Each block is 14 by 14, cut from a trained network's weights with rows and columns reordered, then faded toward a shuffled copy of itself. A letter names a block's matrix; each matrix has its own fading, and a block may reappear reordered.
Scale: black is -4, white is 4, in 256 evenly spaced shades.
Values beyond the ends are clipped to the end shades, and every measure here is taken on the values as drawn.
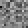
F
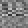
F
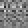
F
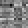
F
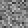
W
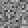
W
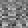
F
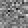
W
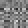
F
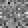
W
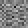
F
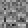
F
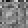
F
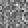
W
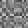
F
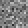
W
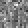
W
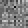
F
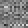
F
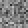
W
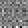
F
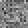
W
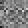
F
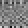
F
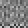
F
